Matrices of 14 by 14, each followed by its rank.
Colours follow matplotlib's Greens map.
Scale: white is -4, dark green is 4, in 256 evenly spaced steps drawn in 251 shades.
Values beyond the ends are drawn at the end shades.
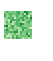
full rank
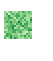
full rank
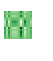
one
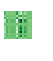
one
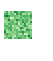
full rank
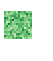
full rank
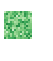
full rank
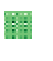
one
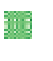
one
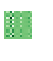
one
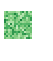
full rank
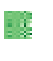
one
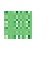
one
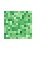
full rank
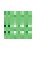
one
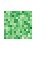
full rank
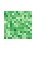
full rank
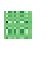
one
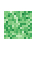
full rank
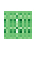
one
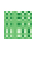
one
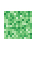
full rank
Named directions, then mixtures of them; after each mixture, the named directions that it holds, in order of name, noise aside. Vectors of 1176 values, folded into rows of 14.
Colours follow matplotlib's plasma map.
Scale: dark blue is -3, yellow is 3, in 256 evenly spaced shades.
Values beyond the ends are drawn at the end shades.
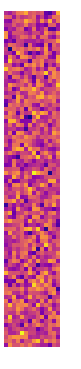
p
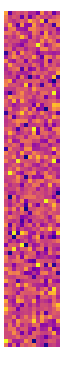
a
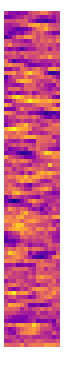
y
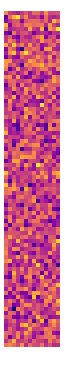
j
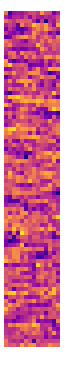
a, y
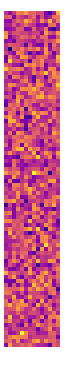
p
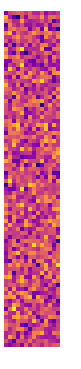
j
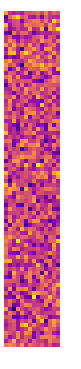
j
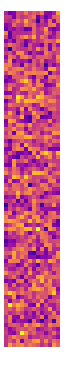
p, y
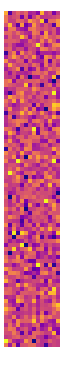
a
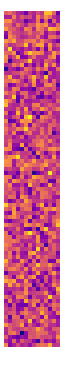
p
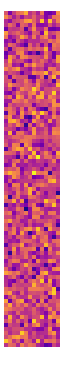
a, p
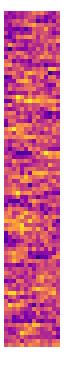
p, y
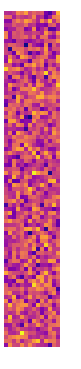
p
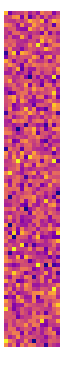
a, j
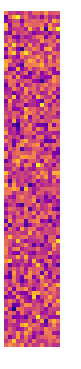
j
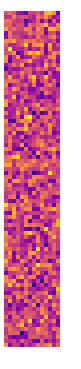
p
